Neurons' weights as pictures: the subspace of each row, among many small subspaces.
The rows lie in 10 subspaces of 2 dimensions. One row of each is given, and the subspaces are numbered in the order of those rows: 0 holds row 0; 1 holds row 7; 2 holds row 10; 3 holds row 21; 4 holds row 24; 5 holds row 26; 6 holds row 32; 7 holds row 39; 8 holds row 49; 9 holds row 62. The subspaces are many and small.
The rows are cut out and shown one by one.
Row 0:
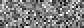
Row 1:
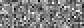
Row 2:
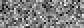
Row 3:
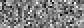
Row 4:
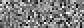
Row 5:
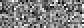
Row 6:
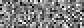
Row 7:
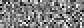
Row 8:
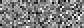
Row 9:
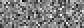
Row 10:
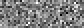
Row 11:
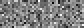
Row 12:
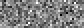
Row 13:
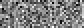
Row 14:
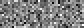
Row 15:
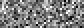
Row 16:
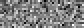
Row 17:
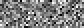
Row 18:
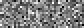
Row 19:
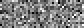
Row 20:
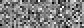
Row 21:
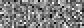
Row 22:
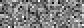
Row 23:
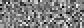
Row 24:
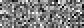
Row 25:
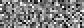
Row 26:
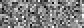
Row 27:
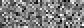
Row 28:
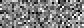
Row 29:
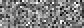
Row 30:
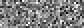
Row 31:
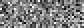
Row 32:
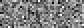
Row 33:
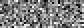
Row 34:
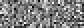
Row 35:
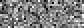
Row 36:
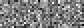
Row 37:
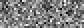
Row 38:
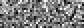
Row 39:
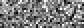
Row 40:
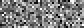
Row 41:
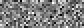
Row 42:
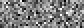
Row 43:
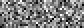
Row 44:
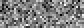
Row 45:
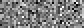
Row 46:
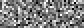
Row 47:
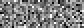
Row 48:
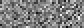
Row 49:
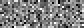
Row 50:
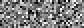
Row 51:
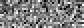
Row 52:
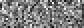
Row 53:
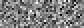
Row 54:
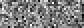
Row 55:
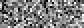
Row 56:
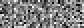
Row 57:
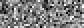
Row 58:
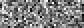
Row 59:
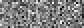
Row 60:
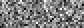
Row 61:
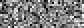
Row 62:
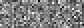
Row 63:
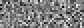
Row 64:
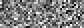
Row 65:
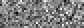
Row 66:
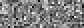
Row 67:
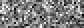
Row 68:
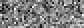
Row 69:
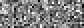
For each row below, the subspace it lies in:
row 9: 3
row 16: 7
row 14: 8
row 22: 6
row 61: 6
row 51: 7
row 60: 8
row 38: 7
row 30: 2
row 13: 2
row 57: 9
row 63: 1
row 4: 1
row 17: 0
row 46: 5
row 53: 6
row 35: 6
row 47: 3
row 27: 7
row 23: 1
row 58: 5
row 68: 0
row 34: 3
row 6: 1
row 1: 9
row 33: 8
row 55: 5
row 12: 2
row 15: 9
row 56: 3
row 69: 9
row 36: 8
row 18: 6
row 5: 4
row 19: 4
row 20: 9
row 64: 4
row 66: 9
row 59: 5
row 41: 0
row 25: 1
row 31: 1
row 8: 4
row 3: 2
